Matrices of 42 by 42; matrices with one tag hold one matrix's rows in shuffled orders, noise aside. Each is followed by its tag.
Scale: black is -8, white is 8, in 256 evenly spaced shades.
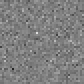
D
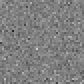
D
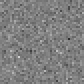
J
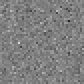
J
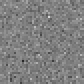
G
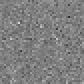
J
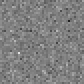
J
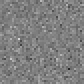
J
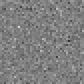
J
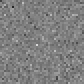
D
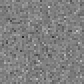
G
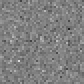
J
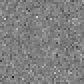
D
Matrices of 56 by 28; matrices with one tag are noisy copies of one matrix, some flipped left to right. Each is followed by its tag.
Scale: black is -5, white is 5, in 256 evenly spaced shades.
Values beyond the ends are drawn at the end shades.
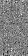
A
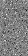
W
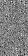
A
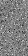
W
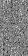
A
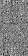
A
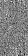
A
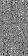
A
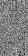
A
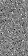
W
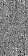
A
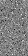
W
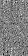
A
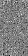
A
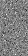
W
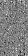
A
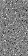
W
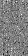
A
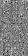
A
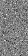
W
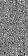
A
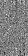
A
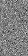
W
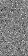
W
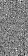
A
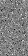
W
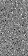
W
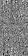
A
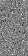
W
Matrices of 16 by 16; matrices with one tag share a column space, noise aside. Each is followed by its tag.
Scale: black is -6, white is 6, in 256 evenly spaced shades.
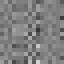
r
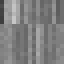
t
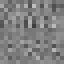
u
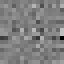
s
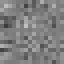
u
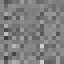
r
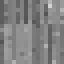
t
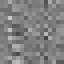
r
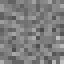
r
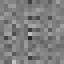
r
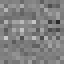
s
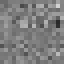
u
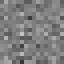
r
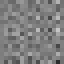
r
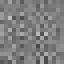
r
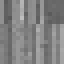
t
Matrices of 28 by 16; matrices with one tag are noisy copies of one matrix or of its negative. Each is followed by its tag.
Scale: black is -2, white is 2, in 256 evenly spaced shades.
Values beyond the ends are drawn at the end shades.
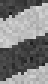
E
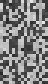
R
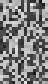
R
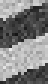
E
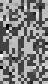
R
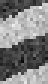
E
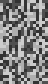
R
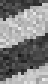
E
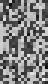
R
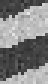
E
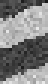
E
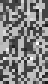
R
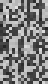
R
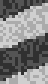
E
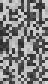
R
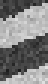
E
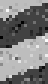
E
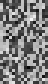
R
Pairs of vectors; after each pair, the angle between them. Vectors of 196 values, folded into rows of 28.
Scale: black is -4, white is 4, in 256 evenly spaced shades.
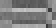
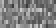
partly aligned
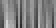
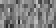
partly opposed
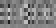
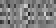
nearly parallel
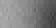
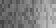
nearly opposite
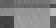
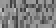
orthogonal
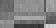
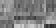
nearly opposite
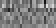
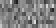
partly aligned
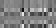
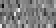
orthogonal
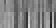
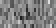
orthogonal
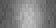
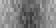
nearly opposite
